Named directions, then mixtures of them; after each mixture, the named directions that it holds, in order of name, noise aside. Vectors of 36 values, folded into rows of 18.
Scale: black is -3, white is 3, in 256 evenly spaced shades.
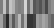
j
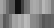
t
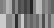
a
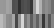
a, t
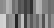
a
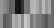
t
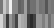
a, j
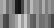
j, t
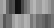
t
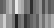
a, t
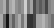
j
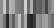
j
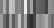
j
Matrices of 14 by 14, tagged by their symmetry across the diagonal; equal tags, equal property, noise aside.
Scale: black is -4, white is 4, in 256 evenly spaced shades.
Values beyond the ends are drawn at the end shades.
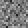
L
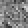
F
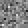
L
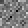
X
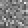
L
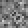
X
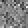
L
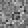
X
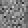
L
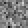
L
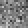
F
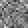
X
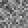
X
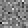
F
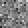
F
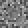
X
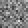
F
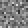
F
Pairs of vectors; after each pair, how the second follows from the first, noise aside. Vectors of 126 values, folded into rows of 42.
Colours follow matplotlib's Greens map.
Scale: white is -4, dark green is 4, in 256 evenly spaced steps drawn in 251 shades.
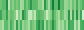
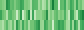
sign-scrambled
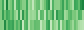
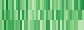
copied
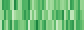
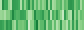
sign-scrambled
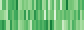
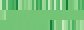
partly zeroed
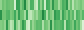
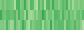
shrunk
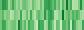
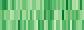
copied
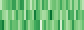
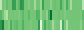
partly zeroed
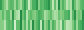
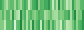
copied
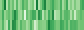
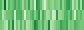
sign-scrambled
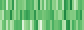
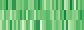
sign-scrambled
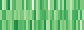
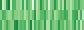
copied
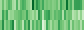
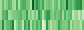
copied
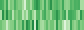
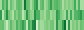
sign-scrambled
